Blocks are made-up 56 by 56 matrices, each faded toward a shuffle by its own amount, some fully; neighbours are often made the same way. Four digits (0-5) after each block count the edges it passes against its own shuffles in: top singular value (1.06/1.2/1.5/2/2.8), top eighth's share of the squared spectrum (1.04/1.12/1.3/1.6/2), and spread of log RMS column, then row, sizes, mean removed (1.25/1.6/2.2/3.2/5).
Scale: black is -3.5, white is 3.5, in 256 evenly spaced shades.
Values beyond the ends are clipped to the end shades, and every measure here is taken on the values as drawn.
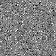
3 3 1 1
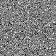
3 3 0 1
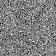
0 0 0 0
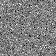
0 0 0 0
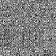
3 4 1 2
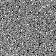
0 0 0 0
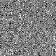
3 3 1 1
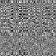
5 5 3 3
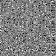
3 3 1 1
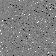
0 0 0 0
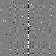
4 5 2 0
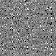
4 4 2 2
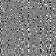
4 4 3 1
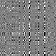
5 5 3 2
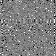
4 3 2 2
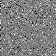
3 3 1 1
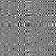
5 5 3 3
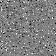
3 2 0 0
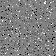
2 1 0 0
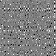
4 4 2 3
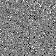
2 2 1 0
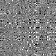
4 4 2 2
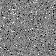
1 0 0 0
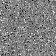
1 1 0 0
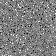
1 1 0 0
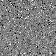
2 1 0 0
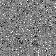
2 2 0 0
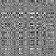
4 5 3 3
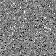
2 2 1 0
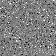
0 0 0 0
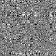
3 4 2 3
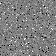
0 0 0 0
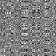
4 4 3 3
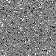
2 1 0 0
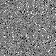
2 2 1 0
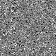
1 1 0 0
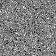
0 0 1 0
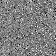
1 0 0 0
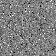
1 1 0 0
